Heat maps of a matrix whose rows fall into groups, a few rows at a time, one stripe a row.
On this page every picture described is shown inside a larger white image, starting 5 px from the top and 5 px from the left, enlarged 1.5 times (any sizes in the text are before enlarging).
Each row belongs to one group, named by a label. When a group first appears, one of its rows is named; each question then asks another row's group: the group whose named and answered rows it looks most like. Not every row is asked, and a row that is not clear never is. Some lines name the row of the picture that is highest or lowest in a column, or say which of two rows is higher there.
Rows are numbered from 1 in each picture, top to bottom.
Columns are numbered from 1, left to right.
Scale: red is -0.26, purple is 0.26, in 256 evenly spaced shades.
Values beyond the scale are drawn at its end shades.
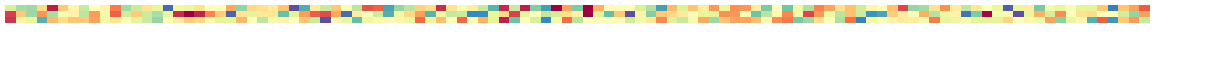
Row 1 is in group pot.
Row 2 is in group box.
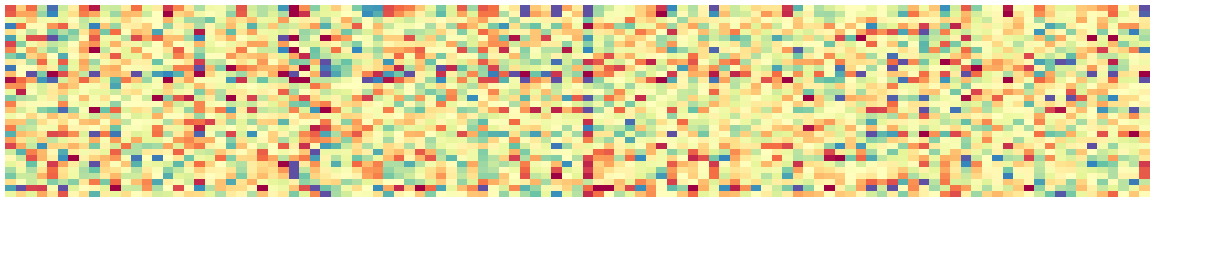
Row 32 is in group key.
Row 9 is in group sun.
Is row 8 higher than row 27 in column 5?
Yes
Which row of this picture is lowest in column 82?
6
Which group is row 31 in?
sun
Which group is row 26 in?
sun
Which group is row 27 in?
pot
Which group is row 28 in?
pot
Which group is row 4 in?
key
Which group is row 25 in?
sun
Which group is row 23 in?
box
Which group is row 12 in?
pot
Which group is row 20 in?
box
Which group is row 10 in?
key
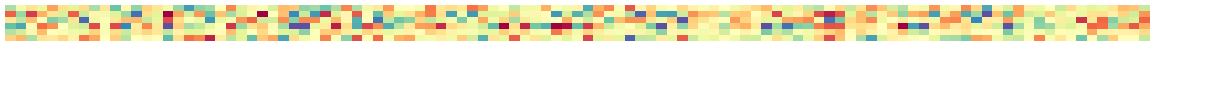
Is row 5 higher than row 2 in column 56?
No
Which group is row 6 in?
box
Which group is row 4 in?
pot
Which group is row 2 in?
sun
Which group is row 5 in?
pot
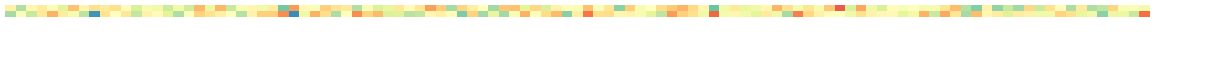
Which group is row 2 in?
pot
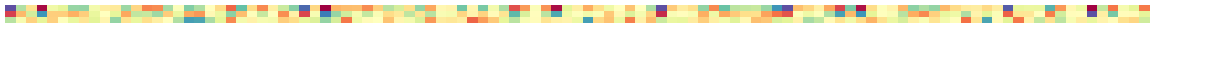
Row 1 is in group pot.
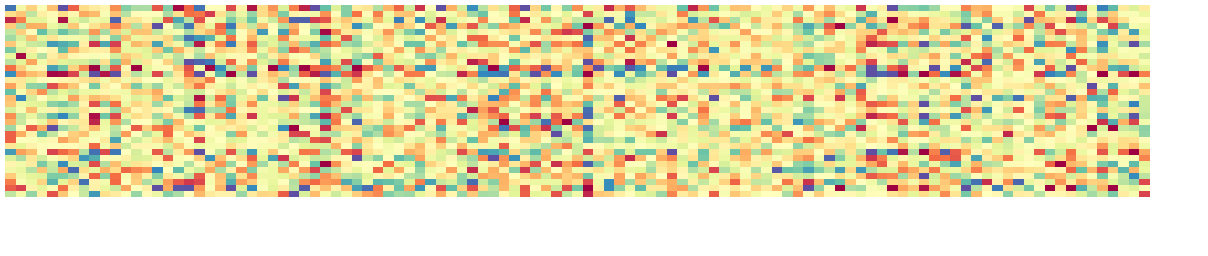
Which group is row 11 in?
box
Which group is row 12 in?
key
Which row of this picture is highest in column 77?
31
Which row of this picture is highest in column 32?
12
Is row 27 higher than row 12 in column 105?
Yes
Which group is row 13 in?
box
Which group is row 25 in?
key
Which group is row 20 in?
pot
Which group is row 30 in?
box
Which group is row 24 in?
pot
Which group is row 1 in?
sun
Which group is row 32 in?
pot
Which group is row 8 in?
sun
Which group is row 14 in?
pot
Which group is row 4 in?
sun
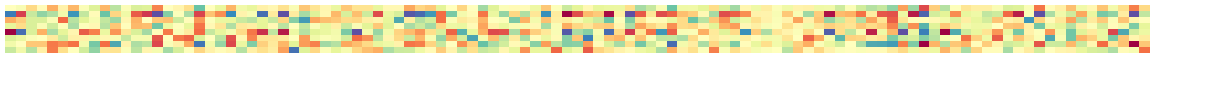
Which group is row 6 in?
sun
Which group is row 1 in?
key
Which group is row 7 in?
key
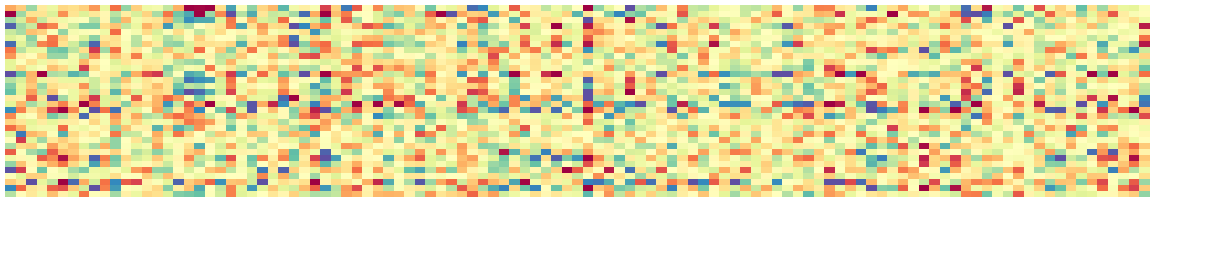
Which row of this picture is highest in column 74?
12
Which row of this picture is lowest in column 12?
30
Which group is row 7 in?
pot
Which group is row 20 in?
box
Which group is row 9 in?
box
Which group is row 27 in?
key
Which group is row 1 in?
box
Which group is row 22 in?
sun
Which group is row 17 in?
box
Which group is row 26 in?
key
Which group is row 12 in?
pot
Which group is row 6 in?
pot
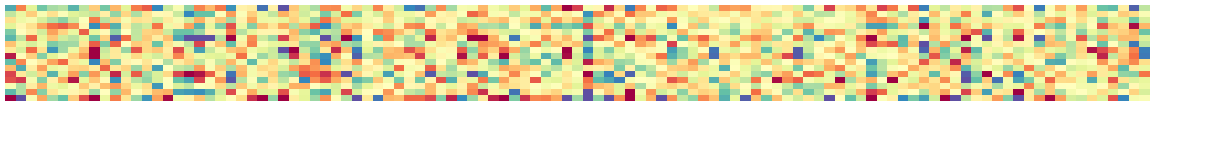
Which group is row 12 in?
box
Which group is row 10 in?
key
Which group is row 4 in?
key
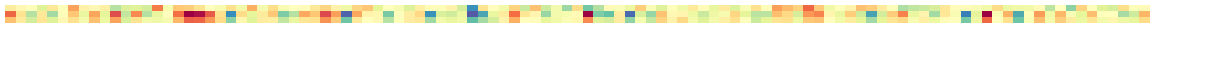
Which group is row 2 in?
box
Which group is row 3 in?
box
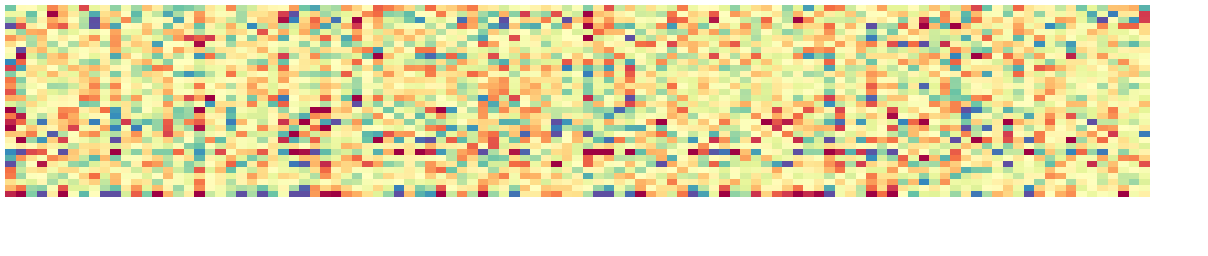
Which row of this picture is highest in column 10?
32
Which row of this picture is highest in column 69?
25
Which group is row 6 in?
box
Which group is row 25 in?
sun
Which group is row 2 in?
pot
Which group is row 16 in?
box
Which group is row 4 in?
key
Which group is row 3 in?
pot
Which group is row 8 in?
sun
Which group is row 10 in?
key
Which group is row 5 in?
sun
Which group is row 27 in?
pot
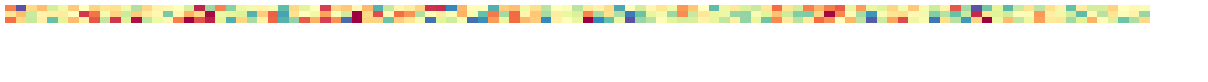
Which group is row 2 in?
box
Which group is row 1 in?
sun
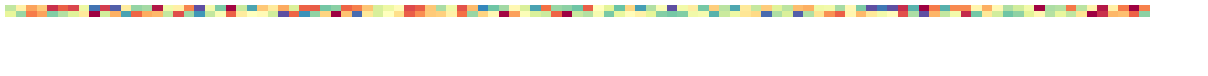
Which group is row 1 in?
key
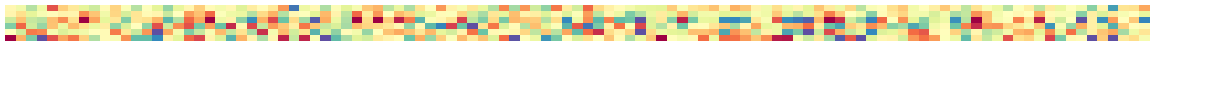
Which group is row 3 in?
box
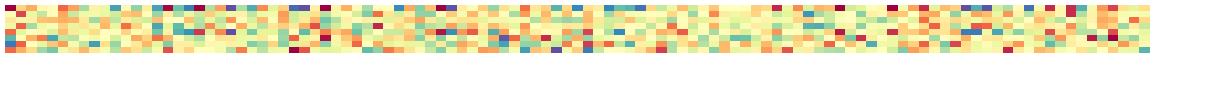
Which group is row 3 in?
key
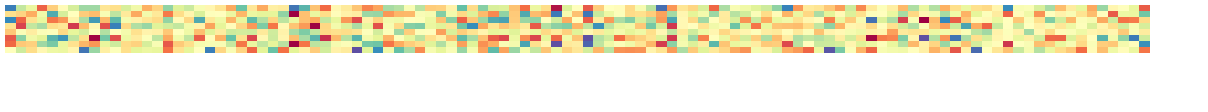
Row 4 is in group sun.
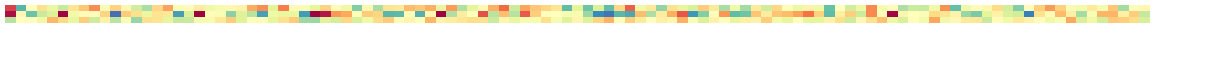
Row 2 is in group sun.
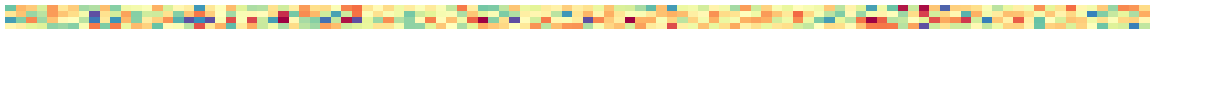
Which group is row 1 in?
key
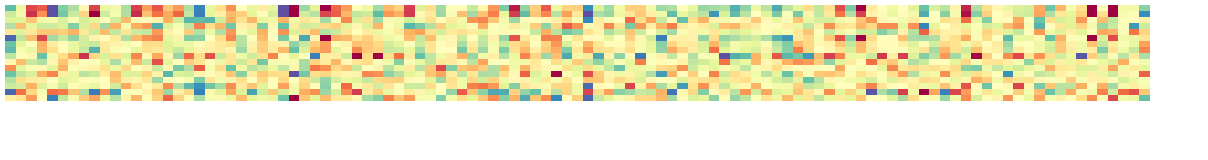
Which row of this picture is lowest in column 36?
9
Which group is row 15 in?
key
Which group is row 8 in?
pot
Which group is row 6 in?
pot
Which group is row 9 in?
box
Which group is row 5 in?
key
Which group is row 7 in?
pot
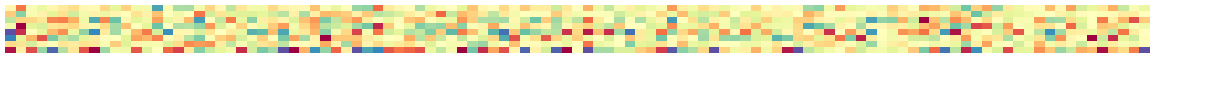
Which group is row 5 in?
key
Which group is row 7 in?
box
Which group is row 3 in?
key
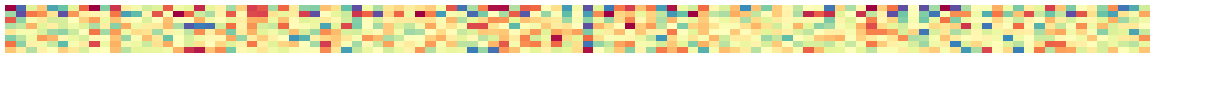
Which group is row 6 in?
pot
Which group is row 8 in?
box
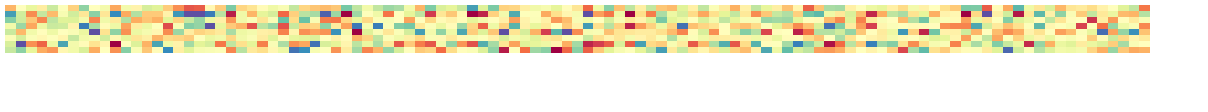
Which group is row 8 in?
pot
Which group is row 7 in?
sun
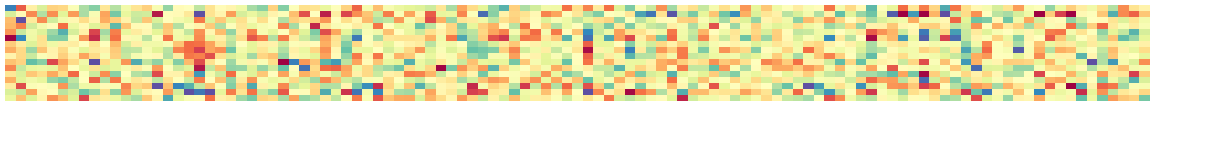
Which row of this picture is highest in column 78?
14
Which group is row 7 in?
box
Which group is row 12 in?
key
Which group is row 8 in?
box
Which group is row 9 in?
box
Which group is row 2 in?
key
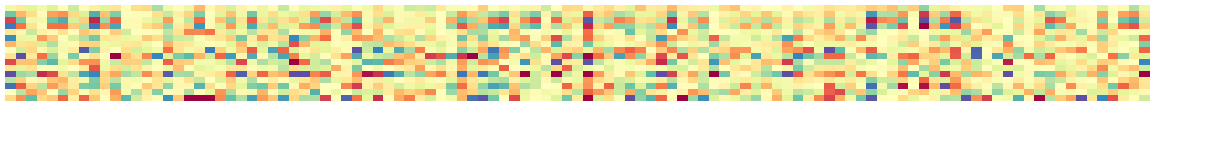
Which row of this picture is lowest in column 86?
14
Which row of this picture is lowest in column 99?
16
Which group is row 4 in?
key
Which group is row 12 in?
pot
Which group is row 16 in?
box
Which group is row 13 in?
key
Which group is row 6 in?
pot
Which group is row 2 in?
key
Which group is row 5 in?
box
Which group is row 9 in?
sun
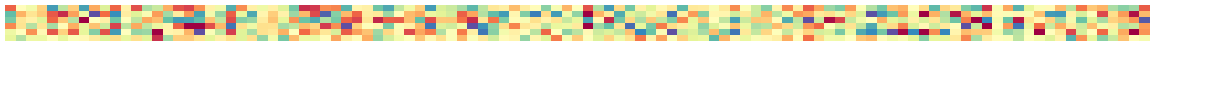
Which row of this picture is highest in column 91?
3
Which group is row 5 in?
key
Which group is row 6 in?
sun
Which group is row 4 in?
box
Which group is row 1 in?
box
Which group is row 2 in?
key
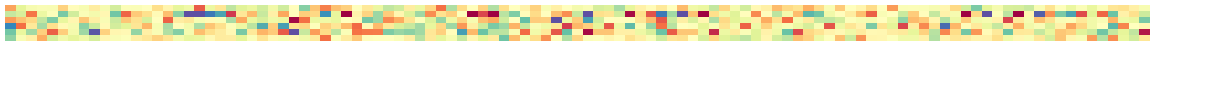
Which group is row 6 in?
pot
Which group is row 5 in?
pot
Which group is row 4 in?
key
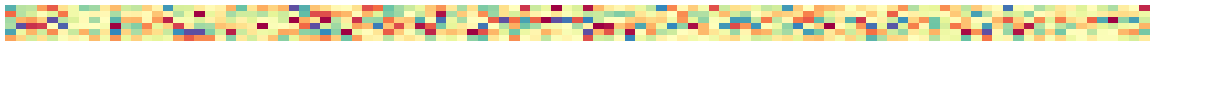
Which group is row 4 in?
sun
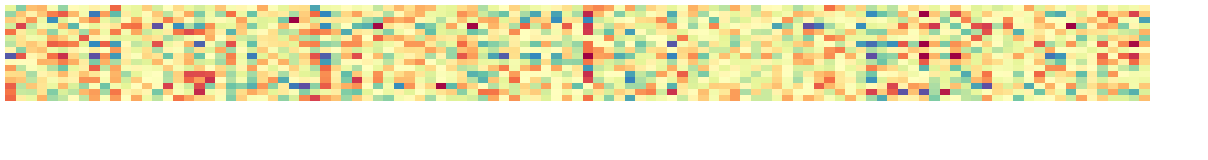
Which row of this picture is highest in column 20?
14
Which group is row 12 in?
box
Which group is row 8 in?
sun
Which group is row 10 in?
key
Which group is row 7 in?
key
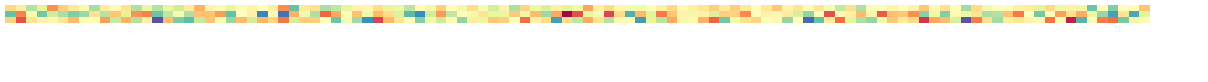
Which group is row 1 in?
pot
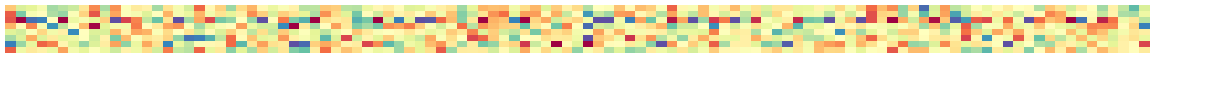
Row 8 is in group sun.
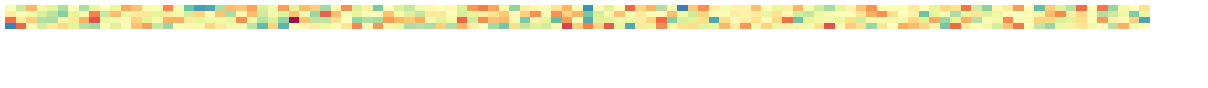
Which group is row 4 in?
key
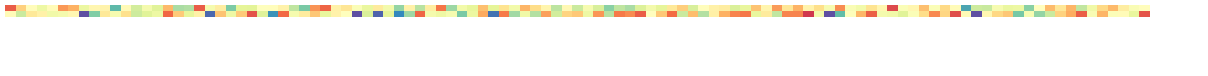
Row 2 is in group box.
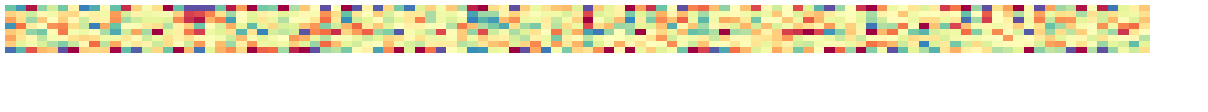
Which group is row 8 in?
sun
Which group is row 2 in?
box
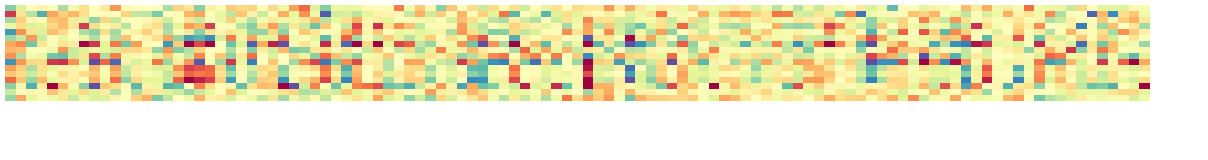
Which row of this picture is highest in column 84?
10
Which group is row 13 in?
box
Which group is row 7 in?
box
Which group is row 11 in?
box
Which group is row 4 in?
box
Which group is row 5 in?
key
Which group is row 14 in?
pot
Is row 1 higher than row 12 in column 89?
No
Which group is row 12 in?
box
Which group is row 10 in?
key
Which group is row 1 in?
sun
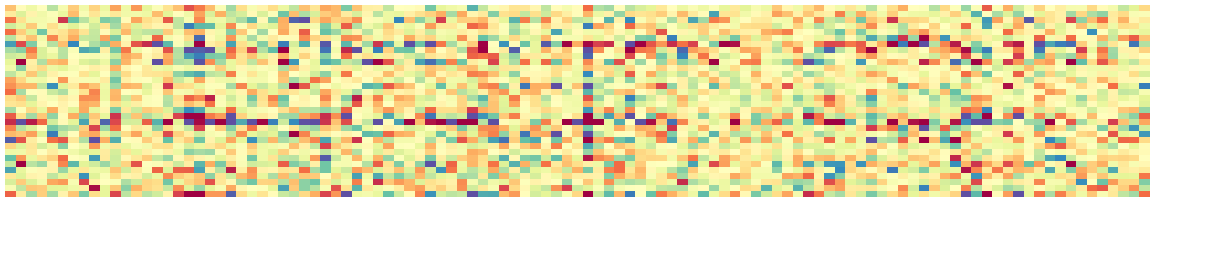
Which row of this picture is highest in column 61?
20
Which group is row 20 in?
sun
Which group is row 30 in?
box
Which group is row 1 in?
box
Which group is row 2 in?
sun
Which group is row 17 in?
box
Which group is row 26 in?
key
